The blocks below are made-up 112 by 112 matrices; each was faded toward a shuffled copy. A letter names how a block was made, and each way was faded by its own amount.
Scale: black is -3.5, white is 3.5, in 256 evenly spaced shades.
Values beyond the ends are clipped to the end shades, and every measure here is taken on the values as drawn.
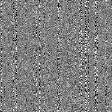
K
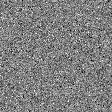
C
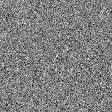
C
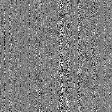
K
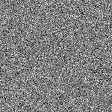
C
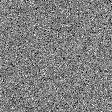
C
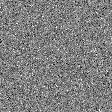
C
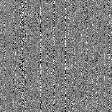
K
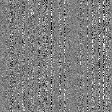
K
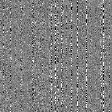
K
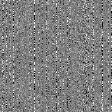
K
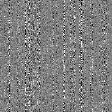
K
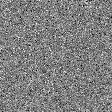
C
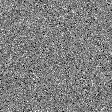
C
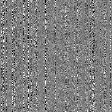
K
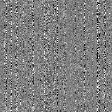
K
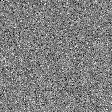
C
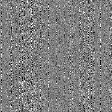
K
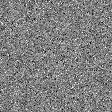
C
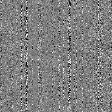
K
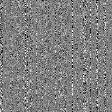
K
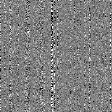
K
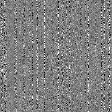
K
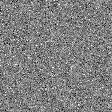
C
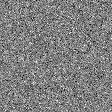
C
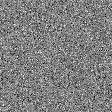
C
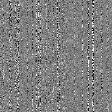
K
